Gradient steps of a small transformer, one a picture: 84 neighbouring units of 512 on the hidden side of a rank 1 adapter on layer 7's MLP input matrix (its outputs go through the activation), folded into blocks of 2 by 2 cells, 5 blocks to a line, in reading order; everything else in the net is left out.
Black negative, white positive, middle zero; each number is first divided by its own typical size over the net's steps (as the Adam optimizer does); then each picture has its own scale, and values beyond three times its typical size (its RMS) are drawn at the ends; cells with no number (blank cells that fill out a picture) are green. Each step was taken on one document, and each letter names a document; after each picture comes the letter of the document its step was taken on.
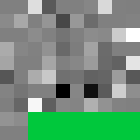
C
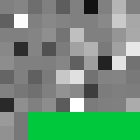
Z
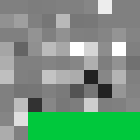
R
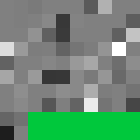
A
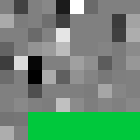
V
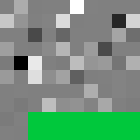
V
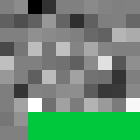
C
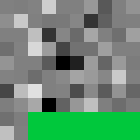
C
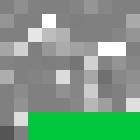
A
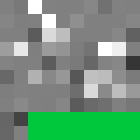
A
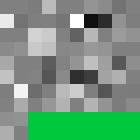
C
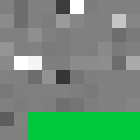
V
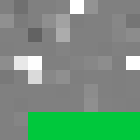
V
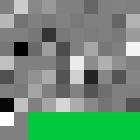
Z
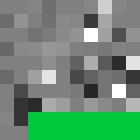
R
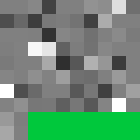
C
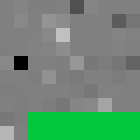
V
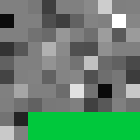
R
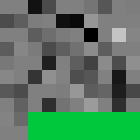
C
